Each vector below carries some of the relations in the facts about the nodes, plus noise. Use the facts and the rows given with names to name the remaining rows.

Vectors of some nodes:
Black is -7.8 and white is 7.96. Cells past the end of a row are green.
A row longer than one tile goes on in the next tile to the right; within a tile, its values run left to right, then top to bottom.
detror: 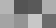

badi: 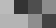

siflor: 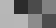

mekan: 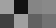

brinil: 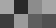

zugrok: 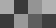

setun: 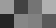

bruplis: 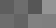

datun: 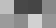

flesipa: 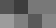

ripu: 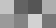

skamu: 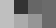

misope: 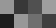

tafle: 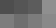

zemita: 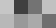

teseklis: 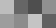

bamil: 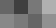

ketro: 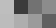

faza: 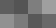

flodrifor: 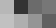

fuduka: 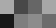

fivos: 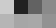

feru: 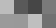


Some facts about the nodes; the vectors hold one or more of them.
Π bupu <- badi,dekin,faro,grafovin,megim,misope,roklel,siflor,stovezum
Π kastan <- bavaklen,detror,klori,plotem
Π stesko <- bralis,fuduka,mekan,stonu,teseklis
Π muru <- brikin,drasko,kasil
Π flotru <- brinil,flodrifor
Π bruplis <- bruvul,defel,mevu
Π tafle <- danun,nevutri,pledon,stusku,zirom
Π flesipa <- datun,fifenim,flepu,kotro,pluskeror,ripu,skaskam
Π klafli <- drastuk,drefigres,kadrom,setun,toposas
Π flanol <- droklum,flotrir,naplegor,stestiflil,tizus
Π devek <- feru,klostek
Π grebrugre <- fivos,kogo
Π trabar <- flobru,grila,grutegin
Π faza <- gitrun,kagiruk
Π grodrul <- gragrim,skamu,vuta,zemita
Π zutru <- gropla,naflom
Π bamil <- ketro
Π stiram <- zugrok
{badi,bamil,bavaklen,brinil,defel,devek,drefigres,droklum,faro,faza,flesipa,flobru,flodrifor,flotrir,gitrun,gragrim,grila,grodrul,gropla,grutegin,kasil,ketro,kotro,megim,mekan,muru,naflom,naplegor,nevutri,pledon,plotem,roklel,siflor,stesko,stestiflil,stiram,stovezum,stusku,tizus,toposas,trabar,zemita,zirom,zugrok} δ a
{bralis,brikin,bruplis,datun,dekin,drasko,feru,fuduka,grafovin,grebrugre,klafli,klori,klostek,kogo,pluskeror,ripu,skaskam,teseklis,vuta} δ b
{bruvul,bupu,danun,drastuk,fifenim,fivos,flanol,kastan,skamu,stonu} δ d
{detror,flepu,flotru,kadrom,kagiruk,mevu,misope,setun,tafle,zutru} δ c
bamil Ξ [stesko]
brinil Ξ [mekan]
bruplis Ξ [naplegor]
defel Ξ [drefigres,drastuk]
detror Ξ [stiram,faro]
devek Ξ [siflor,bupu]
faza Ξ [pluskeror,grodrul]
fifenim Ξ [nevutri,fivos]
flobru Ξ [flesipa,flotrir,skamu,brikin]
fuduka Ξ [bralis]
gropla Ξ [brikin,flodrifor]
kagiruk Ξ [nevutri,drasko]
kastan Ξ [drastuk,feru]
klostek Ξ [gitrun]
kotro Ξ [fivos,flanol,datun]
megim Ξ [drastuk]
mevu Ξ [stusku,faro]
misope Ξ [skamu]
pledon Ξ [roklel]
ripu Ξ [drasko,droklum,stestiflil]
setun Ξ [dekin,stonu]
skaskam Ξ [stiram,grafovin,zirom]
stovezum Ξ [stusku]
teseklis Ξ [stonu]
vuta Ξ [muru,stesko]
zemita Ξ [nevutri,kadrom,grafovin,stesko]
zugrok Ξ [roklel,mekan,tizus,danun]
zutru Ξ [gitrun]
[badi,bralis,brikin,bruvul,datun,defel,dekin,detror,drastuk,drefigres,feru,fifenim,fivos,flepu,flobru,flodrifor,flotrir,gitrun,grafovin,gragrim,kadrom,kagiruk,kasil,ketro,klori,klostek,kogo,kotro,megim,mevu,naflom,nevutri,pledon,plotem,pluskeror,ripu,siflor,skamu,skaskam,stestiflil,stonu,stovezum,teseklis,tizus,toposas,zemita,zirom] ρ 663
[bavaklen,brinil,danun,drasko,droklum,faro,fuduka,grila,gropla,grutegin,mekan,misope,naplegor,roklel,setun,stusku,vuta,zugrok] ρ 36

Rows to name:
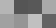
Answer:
mevu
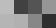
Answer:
megim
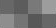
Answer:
kastan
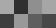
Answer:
gropla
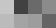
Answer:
bruvul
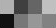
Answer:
vuta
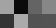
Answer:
roklel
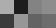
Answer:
danun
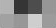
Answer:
kadrom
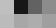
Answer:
nevutri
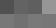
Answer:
zutru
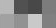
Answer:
pluskeror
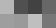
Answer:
brikin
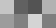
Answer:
skaskam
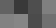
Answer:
bupu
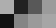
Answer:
drasko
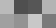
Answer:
kagiruk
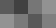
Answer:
trabar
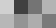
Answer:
fifenim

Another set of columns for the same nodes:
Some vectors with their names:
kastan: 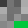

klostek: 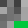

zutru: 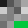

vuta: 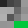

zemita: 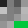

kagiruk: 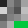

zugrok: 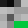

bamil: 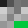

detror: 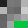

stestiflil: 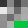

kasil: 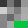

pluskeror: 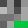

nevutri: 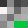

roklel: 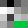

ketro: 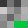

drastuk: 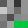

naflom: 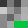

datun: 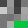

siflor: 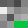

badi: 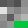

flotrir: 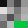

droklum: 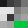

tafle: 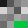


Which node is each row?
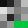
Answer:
misope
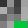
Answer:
ripu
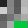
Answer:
flepu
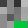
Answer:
defel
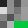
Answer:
skamu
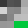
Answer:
pledon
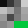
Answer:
setun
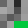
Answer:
feru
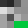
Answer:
danun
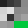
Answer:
naplegor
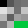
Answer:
flesipa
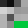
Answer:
brinil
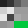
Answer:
stusku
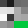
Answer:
faro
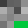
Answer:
bruplis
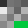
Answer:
flanol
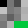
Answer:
flobru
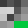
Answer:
drasko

